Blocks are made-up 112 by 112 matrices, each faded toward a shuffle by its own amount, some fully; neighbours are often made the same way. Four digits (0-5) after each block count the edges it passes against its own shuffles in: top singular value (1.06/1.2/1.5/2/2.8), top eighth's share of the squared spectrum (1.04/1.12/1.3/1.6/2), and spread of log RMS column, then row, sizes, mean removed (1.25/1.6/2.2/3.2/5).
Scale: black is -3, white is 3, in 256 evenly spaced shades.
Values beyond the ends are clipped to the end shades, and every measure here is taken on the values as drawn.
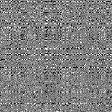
5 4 3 4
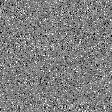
3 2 0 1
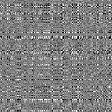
5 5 3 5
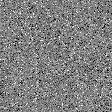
3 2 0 1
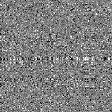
4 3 2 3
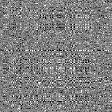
5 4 3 4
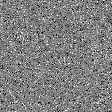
2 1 0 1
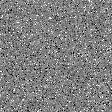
1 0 0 0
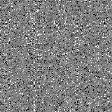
4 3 2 1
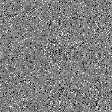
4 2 2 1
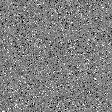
2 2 0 0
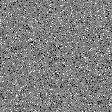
2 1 1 0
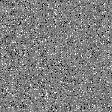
3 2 1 1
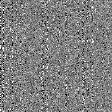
2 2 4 0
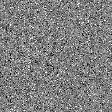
1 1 2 0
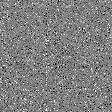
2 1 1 0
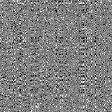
5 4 3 2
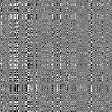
5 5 4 3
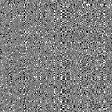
5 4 3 3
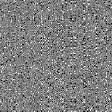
4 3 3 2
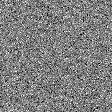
0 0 0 0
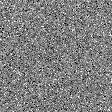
0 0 0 0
